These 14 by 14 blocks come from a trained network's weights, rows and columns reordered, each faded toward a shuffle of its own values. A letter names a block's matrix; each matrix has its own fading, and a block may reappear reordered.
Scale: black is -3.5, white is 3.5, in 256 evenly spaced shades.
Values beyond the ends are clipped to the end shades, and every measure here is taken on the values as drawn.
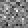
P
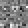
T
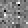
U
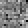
U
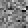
P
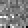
T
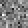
P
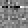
T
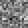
P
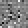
U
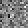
P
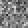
P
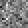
P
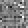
U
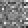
U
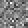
P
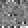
T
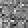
P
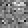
T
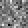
P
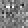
T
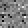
U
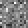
P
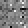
U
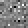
U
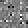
U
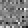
T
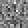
P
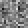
P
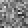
P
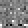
T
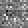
U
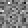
P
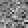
P
